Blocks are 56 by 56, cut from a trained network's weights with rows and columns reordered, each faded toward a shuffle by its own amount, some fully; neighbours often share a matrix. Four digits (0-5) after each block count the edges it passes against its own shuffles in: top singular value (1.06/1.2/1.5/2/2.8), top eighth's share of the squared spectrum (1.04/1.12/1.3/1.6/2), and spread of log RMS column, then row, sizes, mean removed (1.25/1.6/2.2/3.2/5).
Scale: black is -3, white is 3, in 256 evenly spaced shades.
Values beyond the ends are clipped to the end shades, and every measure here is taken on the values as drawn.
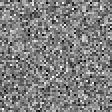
0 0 0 0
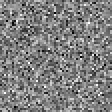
0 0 0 0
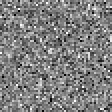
0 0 0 0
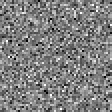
0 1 0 0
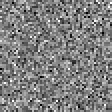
0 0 0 0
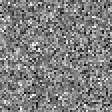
0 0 0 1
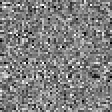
3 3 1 2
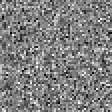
1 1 0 0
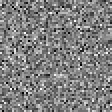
2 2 0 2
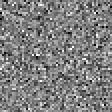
2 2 0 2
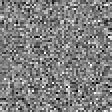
3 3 0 3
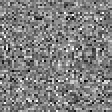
3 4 1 3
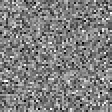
2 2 0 0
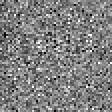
3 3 1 2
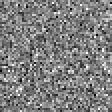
1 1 0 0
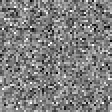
2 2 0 1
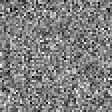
2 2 0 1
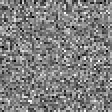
3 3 1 2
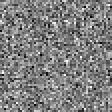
2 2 0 1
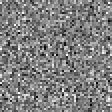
2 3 2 1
